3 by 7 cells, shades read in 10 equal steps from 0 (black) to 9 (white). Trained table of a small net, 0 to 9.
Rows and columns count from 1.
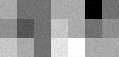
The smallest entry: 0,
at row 1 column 6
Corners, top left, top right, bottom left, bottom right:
6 4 7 6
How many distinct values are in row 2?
5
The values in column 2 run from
3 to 6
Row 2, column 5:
6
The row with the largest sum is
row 3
